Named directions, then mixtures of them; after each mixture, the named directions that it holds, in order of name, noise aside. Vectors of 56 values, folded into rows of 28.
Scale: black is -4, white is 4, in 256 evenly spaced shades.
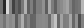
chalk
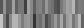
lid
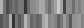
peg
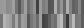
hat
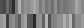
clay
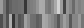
peg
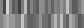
chalk, hat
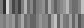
chalk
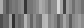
peg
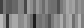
clay, lid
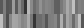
lid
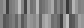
chalk, hat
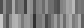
lid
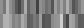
chalk, hat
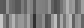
chalk, lid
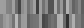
hat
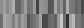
hat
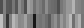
clay, lid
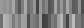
hat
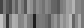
clay, lid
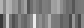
clay, lid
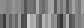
clay, hat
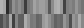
chalk, peg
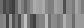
clay, peg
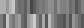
clay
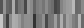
lid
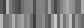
chalk, lid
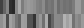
clay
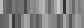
peg
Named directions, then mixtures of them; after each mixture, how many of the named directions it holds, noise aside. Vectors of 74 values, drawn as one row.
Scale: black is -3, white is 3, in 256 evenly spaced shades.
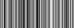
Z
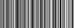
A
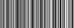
one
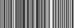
two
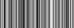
one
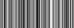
one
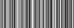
one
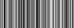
one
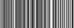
two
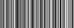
one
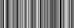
two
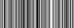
one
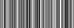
two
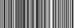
two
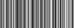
one
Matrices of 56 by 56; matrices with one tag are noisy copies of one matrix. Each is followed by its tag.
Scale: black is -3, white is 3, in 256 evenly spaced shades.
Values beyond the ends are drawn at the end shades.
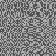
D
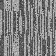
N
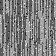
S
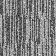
S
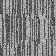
S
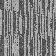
N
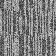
N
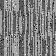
N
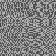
D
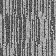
S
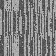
N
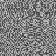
D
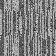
N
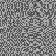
D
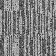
N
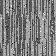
S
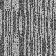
N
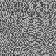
D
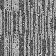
N
